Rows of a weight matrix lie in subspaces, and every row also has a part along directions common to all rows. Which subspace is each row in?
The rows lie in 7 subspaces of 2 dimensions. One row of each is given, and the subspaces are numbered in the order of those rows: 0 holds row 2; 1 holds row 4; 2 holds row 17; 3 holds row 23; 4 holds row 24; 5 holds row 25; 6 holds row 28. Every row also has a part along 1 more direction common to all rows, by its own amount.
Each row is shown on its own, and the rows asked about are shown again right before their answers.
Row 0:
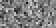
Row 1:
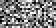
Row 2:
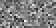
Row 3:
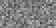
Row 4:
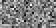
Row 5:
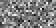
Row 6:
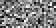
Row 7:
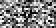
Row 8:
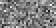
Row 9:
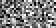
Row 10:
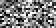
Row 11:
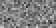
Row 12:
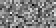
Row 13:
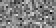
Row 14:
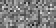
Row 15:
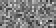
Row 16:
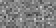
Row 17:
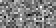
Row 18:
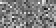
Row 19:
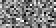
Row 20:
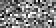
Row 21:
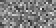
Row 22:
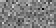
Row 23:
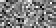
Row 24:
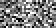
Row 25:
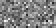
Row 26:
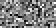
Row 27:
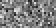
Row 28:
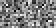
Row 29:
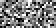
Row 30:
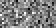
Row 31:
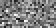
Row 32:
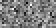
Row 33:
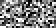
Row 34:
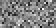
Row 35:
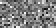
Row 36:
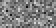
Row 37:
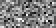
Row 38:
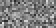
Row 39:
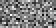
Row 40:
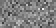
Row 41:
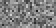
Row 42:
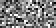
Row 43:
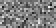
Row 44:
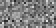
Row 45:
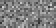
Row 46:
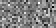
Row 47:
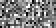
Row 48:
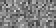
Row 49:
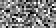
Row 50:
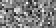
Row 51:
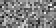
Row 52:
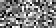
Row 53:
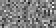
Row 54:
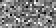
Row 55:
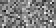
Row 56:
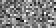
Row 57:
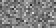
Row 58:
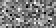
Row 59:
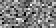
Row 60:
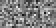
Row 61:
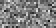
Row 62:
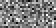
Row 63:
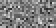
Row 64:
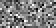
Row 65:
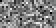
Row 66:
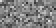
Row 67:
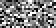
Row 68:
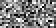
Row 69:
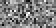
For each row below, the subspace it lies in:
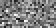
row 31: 5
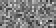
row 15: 6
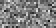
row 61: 4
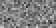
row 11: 5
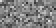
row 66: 2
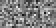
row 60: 6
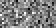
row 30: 1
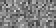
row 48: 6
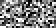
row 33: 5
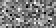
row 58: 2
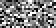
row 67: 0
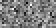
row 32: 1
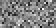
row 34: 3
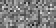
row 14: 6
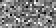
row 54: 2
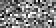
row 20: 3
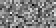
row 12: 0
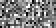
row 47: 0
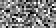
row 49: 4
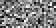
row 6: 6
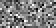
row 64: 0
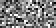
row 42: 0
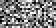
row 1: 5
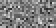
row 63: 6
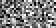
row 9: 1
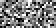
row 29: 3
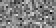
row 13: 2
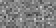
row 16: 2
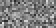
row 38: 5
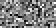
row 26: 0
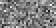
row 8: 4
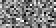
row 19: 1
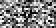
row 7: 0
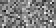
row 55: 4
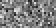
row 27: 1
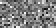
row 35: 4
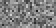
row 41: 2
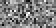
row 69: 2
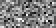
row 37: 5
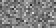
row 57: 1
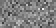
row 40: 3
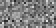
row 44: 5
